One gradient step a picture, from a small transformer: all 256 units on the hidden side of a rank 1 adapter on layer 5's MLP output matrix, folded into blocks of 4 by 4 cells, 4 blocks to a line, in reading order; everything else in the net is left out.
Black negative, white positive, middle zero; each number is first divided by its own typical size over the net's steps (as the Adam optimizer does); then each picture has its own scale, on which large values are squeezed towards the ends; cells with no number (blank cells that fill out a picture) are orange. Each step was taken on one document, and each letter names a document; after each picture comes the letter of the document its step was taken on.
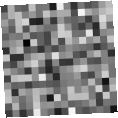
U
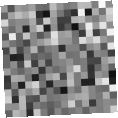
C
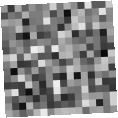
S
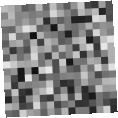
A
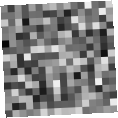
S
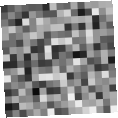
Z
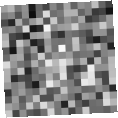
Z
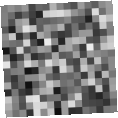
A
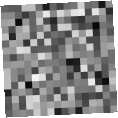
U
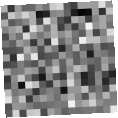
C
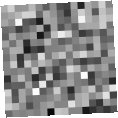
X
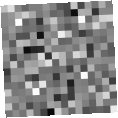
X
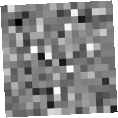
X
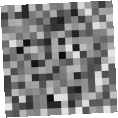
S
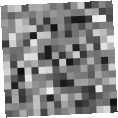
A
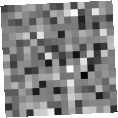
X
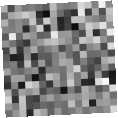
C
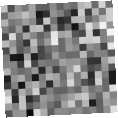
C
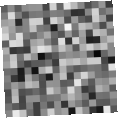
A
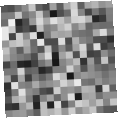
A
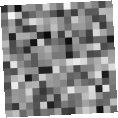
A
